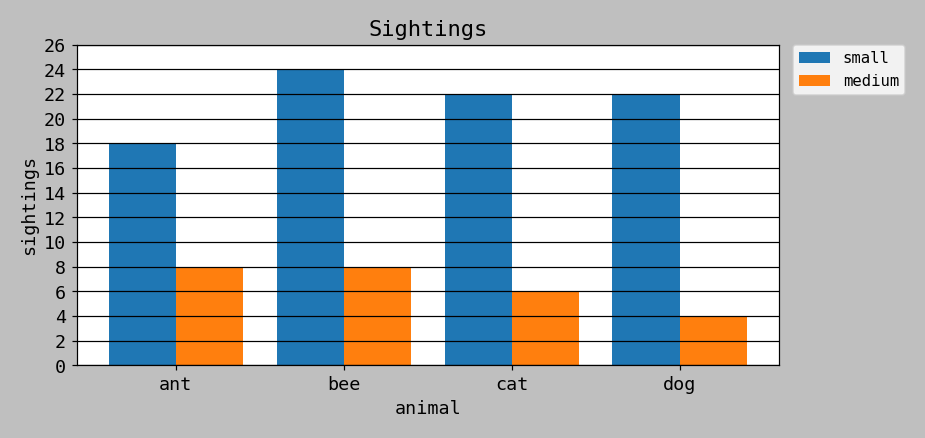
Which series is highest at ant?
small
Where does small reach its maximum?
bee
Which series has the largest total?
small
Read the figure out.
Title: Sightings
x-axis: animal, ticks ant bee cat dog
y-axis: sightings, ticks 0 2 4 6 8 10 12 14 16 18 20 22 24 26
Legend: small, medium
Values:
small: 18 24 22 22
medium: 8 8 6 4
